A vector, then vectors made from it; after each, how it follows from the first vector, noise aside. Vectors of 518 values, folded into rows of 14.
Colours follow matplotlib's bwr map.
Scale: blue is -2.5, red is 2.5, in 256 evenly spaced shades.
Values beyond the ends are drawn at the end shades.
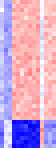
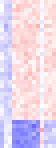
shrunk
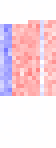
partly zeroed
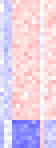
shrunk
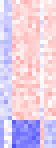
shrunk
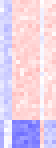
shrunk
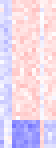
shrunk
